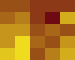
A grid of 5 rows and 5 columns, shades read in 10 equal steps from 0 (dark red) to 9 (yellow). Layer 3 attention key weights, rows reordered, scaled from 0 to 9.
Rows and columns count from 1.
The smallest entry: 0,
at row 2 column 4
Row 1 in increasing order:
2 2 2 3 3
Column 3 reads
2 2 3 4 3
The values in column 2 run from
3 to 9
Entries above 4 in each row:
0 2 2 3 4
